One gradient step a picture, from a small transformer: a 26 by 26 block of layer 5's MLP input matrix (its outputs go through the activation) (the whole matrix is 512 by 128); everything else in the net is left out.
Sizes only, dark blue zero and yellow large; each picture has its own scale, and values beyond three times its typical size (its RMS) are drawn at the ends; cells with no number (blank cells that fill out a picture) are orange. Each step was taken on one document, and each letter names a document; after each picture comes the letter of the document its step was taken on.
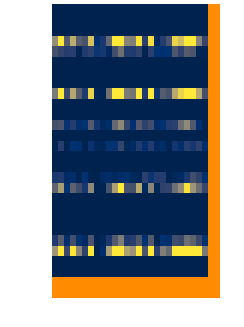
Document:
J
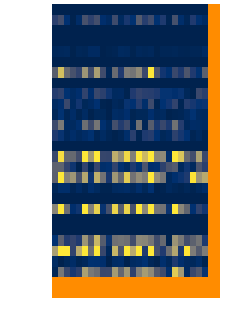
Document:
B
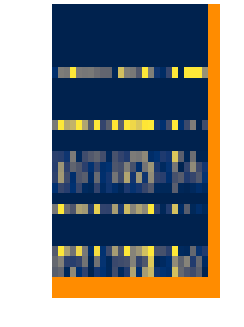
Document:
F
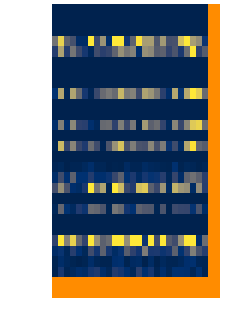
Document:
J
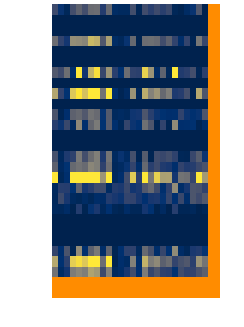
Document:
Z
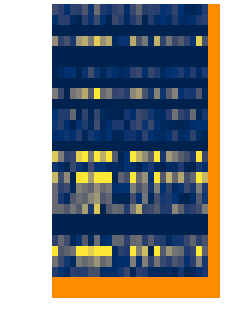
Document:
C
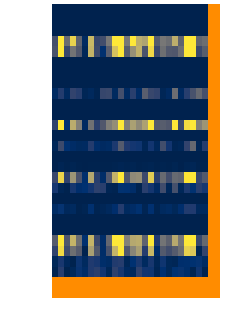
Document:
J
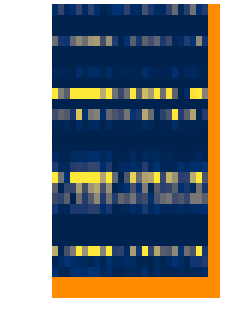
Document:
C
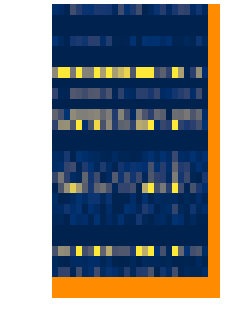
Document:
F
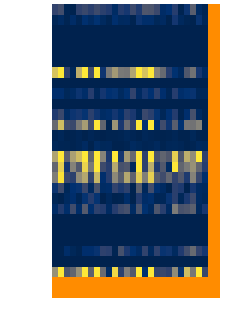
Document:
F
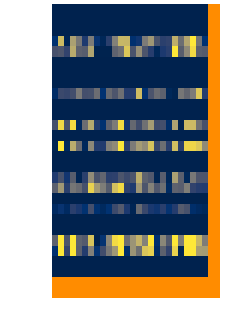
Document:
J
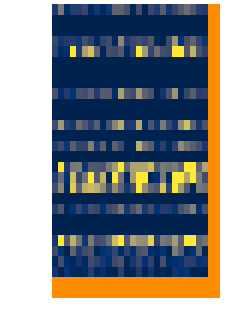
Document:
J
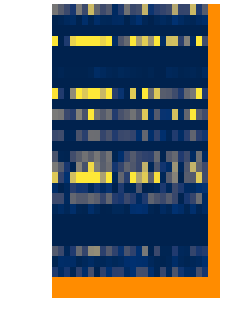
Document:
C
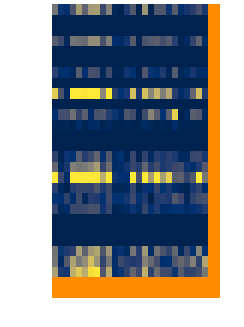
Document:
Z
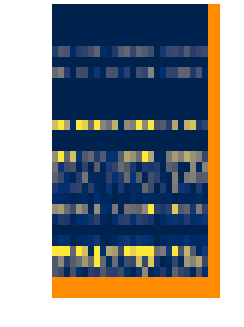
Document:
F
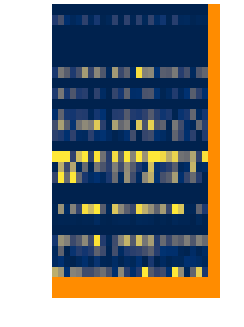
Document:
B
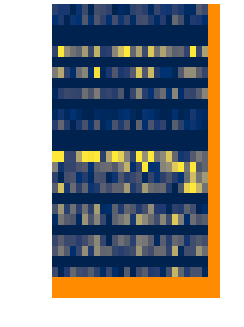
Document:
B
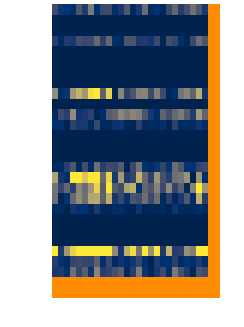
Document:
C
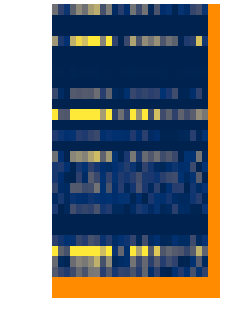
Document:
C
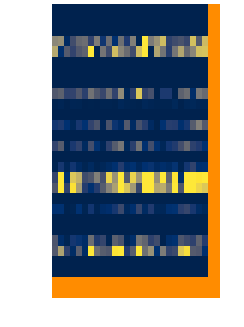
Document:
J
